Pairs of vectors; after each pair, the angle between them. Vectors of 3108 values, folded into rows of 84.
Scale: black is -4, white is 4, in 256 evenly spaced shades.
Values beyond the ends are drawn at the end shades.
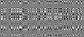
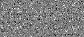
partly aligned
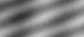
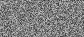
orthogonal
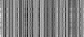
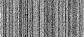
nearly parallel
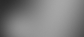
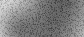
nearly opposite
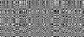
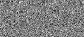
partly aligned
